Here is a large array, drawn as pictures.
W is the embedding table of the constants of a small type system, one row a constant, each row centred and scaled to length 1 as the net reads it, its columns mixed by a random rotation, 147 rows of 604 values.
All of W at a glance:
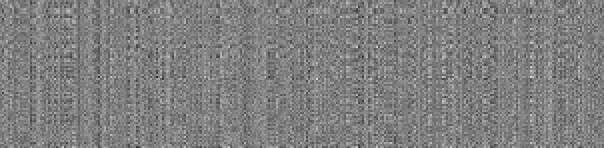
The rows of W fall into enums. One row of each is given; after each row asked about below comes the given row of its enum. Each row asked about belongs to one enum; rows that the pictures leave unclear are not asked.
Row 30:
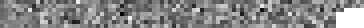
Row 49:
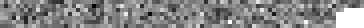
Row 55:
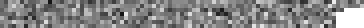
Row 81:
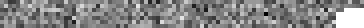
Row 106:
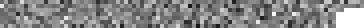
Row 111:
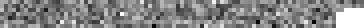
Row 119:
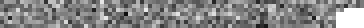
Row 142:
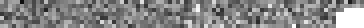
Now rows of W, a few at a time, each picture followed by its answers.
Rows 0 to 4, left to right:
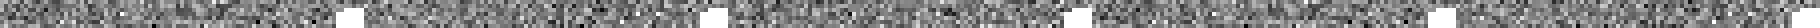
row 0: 111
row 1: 106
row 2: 55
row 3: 111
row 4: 106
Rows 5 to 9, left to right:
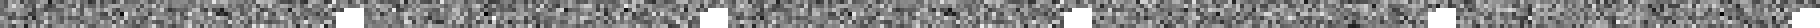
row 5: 55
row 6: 30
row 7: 55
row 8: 119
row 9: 81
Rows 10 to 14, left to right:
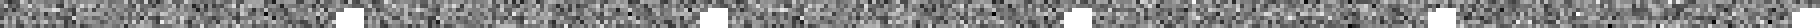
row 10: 81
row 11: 81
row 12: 81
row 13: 119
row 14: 111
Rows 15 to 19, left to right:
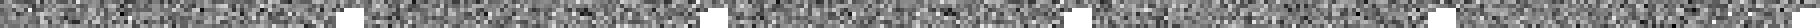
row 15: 30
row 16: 55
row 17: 55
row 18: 81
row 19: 106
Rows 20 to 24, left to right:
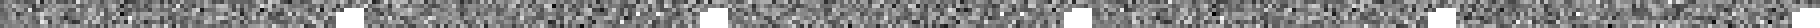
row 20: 30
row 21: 106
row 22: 106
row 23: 30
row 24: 111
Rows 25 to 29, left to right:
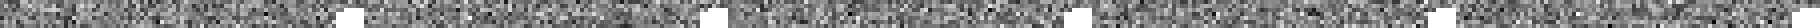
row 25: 81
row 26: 119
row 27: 30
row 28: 55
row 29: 111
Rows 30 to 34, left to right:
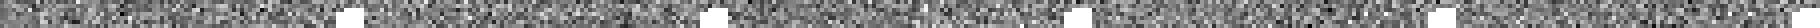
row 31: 119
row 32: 142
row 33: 106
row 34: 106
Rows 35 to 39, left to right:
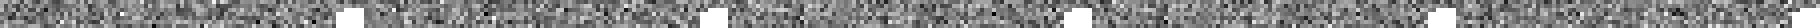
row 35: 111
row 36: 30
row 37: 81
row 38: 81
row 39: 55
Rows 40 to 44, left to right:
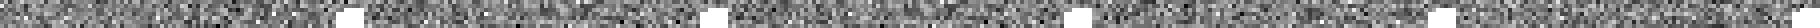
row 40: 106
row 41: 111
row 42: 111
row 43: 49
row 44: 119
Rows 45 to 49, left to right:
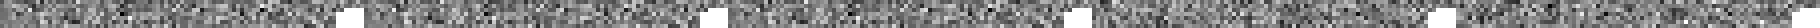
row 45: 30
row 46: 30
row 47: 30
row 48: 81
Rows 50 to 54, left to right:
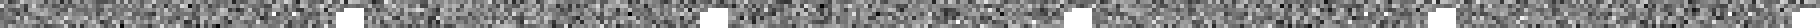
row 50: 106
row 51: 81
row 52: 49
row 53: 106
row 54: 106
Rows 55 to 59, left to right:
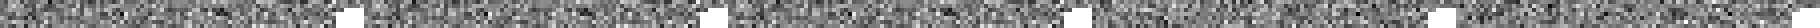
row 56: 55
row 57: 55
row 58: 81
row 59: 49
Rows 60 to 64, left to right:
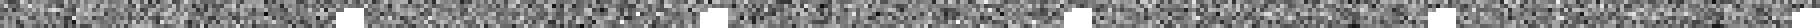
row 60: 81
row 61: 106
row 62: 49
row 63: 119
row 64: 119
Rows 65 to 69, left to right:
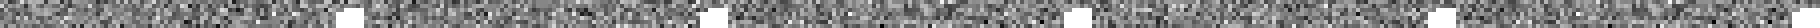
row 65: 106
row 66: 55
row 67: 111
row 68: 81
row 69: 111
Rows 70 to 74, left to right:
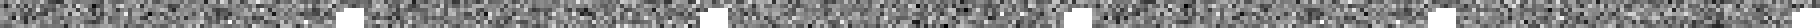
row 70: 49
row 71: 55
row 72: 106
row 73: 49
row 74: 119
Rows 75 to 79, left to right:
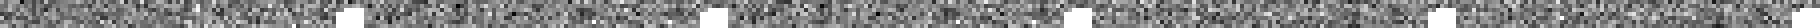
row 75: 142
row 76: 49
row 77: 49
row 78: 119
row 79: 119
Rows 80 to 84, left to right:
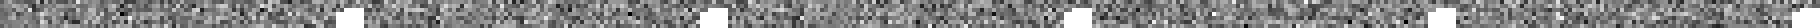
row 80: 30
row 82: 81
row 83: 111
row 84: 119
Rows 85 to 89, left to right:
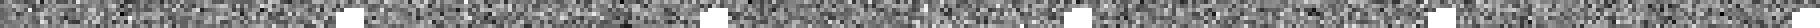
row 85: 30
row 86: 119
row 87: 142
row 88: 55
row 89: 81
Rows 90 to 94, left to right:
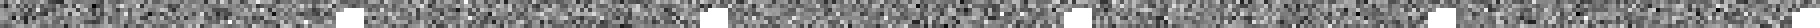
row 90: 49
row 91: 119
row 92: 106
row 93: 81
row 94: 30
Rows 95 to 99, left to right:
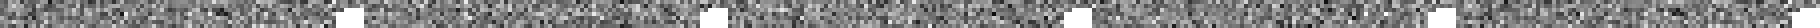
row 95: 55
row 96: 119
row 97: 81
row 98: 106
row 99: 55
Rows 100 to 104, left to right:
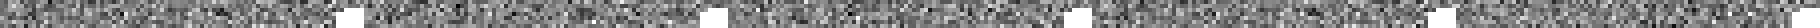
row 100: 55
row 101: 49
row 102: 30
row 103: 55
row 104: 106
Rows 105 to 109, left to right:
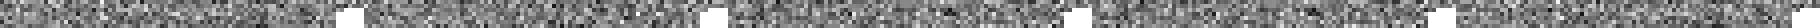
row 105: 119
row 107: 55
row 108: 55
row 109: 119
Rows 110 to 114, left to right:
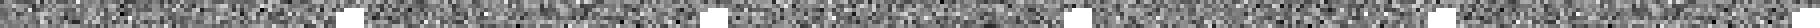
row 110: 30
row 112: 119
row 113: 106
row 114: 111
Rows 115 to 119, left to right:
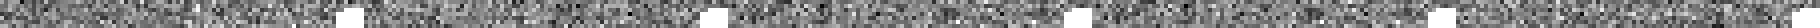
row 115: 142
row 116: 81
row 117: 49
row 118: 49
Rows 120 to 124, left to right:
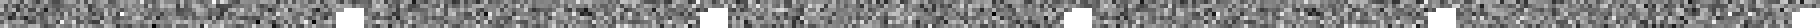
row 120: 111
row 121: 55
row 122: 81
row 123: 55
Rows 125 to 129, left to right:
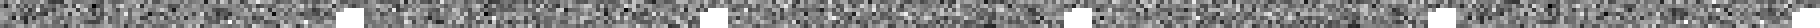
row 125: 49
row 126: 30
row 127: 119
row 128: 119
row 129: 49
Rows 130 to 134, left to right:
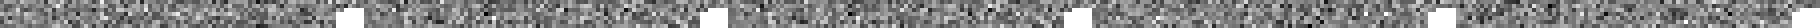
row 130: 119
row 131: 30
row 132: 30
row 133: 106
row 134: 49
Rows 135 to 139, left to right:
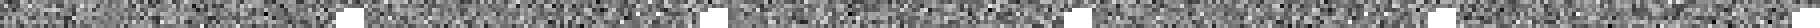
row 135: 81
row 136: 106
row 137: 30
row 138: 106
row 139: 111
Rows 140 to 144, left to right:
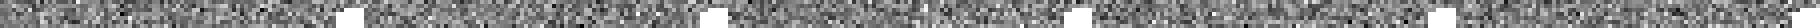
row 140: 30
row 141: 106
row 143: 111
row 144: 55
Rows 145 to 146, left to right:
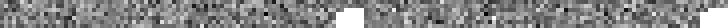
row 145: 81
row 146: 30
